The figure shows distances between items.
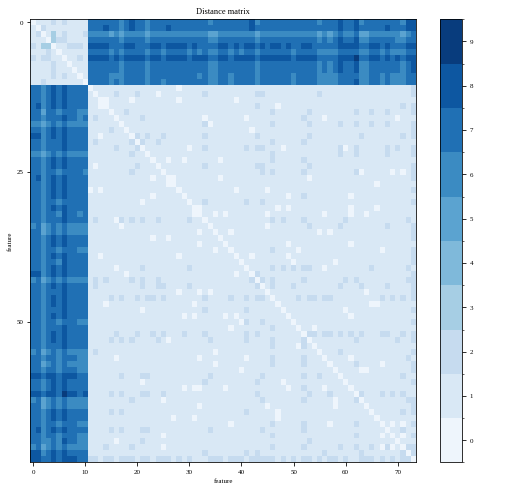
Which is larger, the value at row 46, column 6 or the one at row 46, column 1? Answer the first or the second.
the first
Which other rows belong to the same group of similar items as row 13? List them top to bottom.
11, 12, 14, 15, 16, 17, 18, 19, 20, 21, 22, 23, 24, 25, 26, 27, 28, 29, 30, 31, 32, 33, 34, 35, 36, 37, 38, 39, 40, 41, 42, 43, 44, 45, 46, 47, 48, 49, 50, 51, 52, 53, 54, 55, 56, 57, 58, 59, 60, 61, 62, 63, 64, 65, 66, 67, 68, 69, 70, 71, 72, 73
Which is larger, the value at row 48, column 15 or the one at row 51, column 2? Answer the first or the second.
the second
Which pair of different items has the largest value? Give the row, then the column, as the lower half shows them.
62, 6
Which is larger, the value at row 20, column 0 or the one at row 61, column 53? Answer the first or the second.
the first
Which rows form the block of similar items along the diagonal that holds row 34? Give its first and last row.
11 to 73
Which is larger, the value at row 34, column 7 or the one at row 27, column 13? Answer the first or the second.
the first
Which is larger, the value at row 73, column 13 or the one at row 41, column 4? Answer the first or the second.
the second
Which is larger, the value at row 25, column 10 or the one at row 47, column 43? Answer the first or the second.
the first
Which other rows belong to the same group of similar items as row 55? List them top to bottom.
11, 12, 13, 14, 15, 16, 17, 18, 19, 20, 21, 22, 23, 24, 25, 26, 27, 28, 29, 30, 31, 32, 33, 34, 35, 36, 37, 38, 39, 40, 41, 42, 43, 44, 45, 46, 47, 48, 49, 50, 51, 52, 53, 54, 56, 57, 58, 59, 60, 61, 62, 63, 64, 65, 66, 67, 68, 69, 70, 71, 72, 73
